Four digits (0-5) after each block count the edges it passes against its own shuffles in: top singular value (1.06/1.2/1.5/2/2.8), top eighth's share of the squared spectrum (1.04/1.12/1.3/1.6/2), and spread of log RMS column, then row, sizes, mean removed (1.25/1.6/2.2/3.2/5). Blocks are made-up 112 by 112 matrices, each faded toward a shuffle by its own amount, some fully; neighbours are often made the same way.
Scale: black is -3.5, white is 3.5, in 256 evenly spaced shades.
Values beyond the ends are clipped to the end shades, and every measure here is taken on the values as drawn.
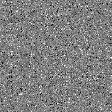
3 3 2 1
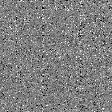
3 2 2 1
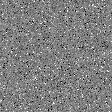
1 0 0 0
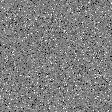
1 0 0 0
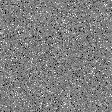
0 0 0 0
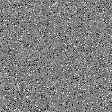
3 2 1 1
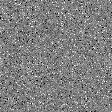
2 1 1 0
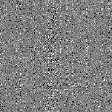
4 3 3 1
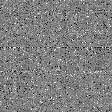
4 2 0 1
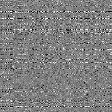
5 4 2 4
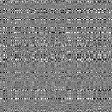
5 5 3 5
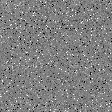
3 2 0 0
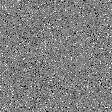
2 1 0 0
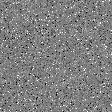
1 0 0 0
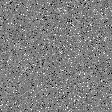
1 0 0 0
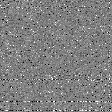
4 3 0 2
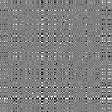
5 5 4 4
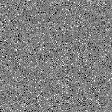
4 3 2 1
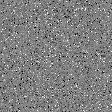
3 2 0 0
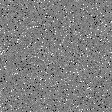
0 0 0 0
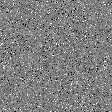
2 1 0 0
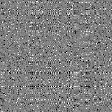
5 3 2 3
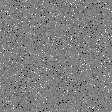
0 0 0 0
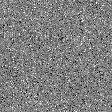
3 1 0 0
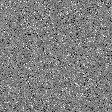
2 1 0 0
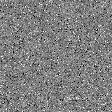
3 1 0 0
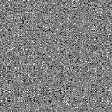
4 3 2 2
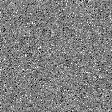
3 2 0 0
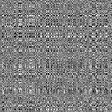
5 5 4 4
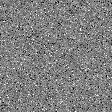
1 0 0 0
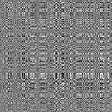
5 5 4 4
